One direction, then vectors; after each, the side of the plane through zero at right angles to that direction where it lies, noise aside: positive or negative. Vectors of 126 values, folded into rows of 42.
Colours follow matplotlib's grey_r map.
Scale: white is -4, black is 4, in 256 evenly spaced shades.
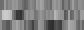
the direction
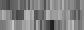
positive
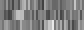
negative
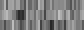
positive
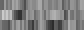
positive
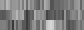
negative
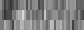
negative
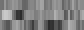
positive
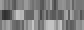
negative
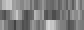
negative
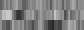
positive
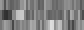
negative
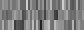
negative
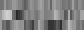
positive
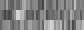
negative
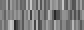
negative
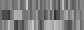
negative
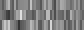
negative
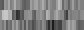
positive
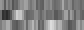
negative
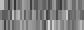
negative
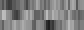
positive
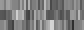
negative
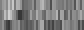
positive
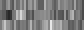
negative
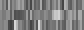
positive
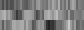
positive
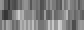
negative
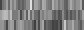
positive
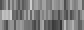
positive
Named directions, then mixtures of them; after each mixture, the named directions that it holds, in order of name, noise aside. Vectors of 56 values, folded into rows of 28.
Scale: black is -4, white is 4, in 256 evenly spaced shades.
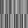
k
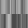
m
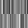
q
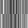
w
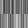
k, m, q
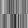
m, q, w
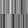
k, m, w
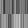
k, m, q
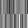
k, q, w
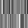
q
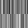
q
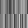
k, q, w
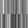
k, m, w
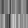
k, m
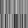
k, m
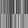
m, q, w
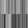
m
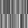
q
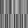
k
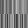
k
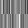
q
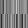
k, w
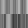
m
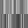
k, m, q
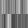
m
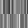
q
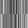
w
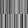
k, q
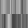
m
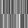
q
